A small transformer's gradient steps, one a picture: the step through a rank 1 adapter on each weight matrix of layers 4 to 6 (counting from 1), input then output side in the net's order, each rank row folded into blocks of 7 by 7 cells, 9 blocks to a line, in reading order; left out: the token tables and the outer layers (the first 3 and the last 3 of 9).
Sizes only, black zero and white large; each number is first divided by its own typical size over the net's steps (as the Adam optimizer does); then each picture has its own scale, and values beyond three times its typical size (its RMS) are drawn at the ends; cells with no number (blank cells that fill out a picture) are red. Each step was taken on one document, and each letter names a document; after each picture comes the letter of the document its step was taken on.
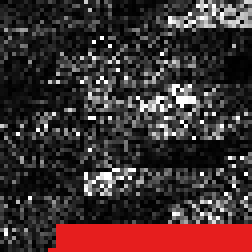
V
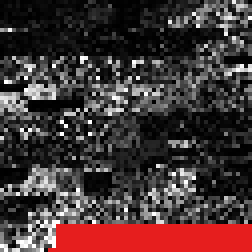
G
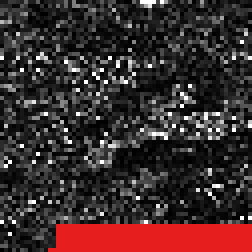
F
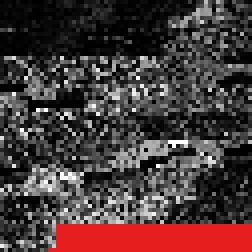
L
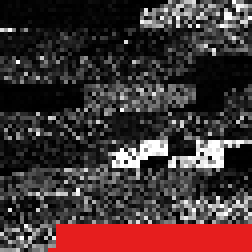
G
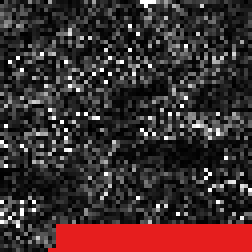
F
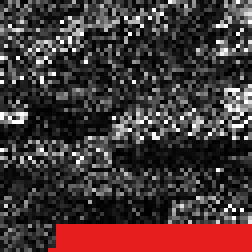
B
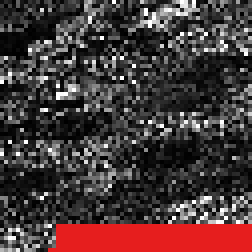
B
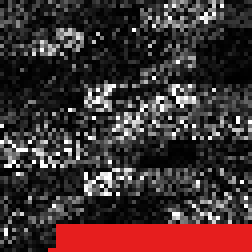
V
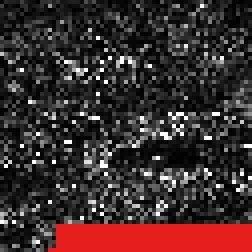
F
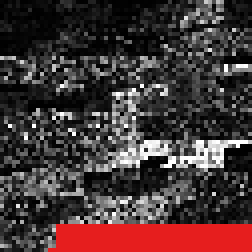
L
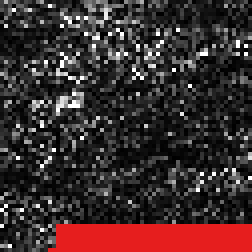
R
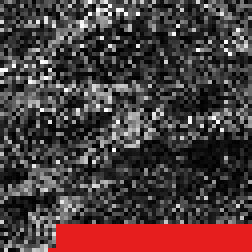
B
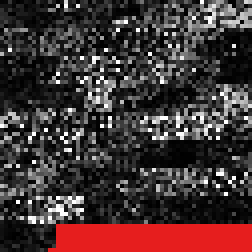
V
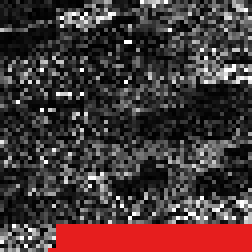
G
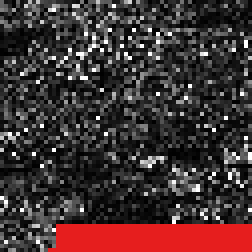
R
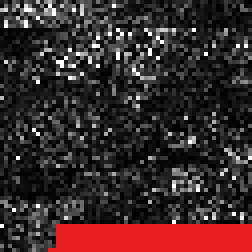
R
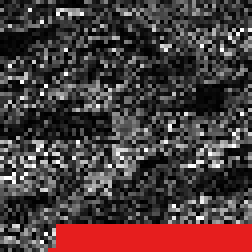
B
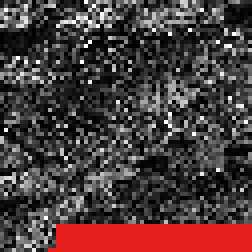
B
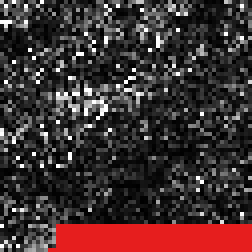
R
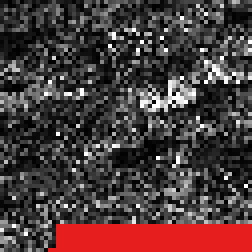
B
